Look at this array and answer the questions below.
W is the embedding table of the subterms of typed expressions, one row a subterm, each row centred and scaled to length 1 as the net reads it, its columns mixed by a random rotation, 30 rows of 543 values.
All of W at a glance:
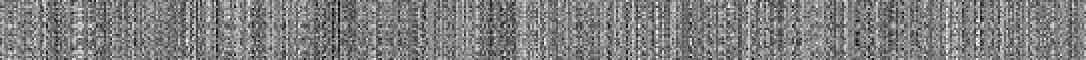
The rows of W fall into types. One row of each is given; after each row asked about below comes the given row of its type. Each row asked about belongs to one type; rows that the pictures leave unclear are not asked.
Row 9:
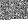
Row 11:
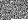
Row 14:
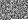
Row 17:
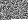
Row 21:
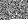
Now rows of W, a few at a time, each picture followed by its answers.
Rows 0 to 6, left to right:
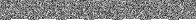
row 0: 14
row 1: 9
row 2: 9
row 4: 11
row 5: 17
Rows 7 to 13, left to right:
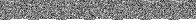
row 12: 11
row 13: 11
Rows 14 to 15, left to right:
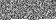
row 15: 9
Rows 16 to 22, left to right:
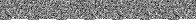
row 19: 21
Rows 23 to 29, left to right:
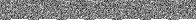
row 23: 14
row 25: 11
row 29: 21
